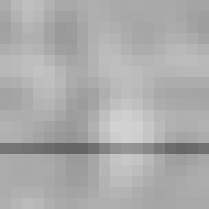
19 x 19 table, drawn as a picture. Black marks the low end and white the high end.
The values are skewed, with a long tail toward low values. Row 14 differs from the rows beside it. On average the colour sits 70% of the way up the scale.
